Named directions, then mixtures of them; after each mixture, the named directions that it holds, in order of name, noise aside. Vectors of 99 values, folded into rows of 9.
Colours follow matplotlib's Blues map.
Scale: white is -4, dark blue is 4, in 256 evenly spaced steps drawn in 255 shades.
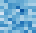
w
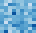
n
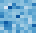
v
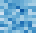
w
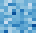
n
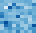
v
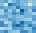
n, w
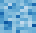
v, w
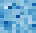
v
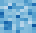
v, w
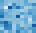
v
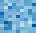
v, w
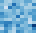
n, v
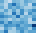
n, v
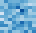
w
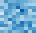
w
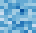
w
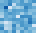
v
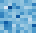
v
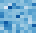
v
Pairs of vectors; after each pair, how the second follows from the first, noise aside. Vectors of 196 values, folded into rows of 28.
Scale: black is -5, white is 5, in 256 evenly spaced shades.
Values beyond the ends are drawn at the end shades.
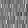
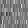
reversed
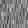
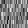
scaled up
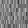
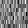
scaled up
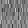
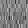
reversed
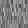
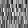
scaled up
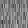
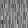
copied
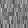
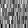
scaled up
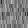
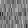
reversed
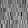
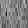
reversed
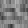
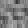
reversed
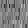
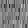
copied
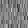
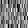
scaled up
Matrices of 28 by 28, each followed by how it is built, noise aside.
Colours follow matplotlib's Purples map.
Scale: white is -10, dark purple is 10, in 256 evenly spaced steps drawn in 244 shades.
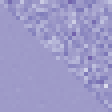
upper triangular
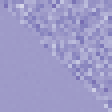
upper triangular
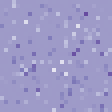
sparse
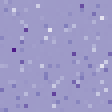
sparse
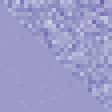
upper triangular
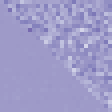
upper triangular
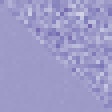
upper triangular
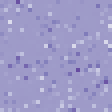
sparse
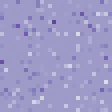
sparse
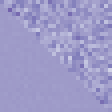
upper triangular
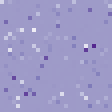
sparse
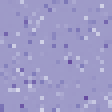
sparse
